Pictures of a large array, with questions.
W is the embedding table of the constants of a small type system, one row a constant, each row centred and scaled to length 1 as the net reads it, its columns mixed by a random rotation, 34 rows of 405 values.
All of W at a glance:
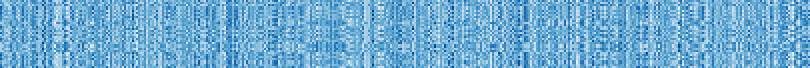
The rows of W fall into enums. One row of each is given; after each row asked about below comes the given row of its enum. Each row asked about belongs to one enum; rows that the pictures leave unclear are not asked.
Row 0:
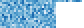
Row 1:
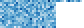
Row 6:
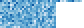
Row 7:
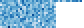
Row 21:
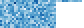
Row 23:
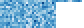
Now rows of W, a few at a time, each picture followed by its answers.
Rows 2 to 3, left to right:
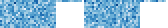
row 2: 21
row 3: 6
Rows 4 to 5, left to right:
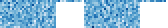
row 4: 6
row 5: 7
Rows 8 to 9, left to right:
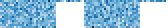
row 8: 1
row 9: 7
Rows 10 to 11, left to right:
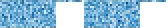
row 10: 0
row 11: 23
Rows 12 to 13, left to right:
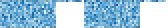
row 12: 0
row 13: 6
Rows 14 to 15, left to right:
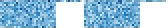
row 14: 1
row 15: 21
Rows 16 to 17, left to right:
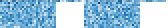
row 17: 21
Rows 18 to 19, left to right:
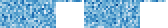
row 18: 0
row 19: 6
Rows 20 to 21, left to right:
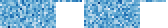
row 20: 7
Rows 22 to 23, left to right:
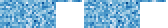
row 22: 23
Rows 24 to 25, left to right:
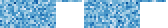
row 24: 21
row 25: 23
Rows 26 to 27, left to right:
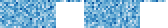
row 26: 1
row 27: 6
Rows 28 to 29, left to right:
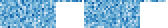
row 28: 7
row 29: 6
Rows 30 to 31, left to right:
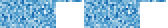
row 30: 0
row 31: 0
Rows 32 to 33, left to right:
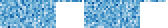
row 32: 7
